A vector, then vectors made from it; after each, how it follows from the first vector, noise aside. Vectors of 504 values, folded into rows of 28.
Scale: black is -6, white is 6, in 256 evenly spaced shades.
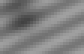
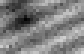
scaled up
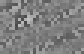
sign-scrambled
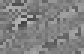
sign-scrambled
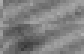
wrapped around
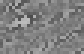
sign-scrambled
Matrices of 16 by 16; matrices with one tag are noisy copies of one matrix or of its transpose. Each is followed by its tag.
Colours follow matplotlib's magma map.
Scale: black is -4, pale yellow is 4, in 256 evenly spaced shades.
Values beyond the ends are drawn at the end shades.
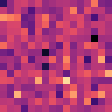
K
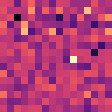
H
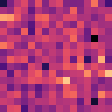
K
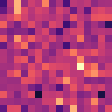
K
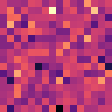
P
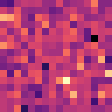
K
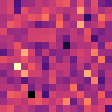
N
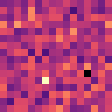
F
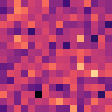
K
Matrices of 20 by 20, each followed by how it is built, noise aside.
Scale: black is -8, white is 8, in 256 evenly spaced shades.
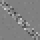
banded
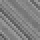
Toeplitz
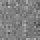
low rank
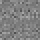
low rank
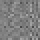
low rank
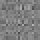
low rank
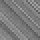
Toeplitz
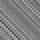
Toeplitz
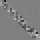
banded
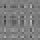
low rank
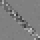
banded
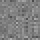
low rank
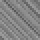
Toeplitz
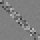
banded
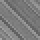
Toeplitz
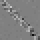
banded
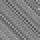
Toeplitz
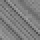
Toeplitz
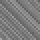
Toeplitz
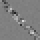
banded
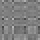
low rank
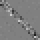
banded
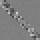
banded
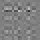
low rank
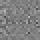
low rank
